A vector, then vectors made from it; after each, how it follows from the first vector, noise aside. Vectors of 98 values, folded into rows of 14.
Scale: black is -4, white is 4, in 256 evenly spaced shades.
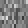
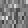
copied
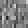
sign-scrambled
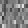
wrapped around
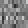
sign-scrambled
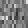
copied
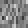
sign-scrambled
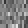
wrapped around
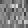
wrapped around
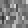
sign-scrambled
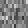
copied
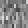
sign-scrambled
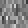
sign-scrambled
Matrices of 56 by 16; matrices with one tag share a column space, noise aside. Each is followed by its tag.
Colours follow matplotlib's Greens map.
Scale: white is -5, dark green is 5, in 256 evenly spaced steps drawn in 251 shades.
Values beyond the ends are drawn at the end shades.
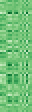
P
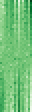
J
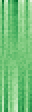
J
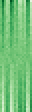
J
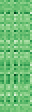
P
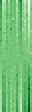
J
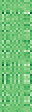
P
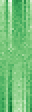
J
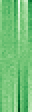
J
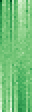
J
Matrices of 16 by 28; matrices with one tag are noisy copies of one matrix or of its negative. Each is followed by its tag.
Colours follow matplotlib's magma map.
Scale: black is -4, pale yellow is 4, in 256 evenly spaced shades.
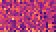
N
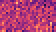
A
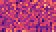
A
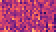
N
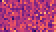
N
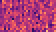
N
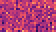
A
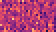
N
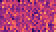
N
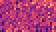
A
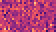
N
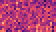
A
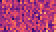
N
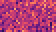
A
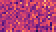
A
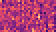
N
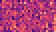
N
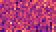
A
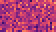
A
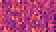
N
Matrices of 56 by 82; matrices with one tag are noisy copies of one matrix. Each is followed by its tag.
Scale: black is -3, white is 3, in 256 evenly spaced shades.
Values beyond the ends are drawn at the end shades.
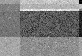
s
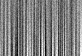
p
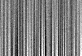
p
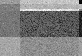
s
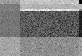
s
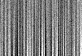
p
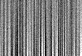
p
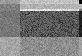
s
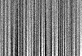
p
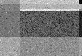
s
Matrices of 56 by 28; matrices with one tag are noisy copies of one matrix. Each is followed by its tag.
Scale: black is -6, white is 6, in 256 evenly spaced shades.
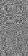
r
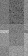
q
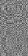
r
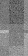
q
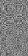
r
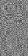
r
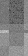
q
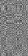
r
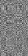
r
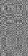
r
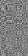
r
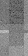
q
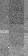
q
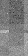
q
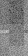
q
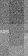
q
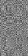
r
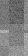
q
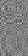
r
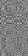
r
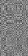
r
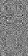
r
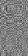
r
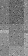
q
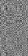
r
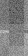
q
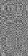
r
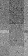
q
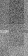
q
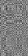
r
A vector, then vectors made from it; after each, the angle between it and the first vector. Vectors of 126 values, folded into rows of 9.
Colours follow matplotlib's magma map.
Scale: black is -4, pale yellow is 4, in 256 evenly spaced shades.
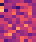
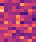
partly aligned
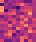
nearly parallel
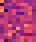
nearly parallel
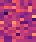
orthogonal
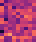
partly aligned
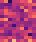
orthogonal
